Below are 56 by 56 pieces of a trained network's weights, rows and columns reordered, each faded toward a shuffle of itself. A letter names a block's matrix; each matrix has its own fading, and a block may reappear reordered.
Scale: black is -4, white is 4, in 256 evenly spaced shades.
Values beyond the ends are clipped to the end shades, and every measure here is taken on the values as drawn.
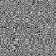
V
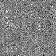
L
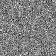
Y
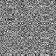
L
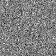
Y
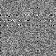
L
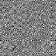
V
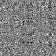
L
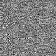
L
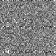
L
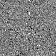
Y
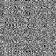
L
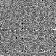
L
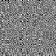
V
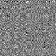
V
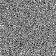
Y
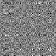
V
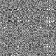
L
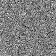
Y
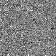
Y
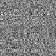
L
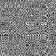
V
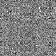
L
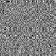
V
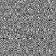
V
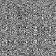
L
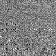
L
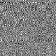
V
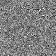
Y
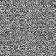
L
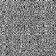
L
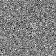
Y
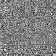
L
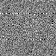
L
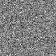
Y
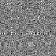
V
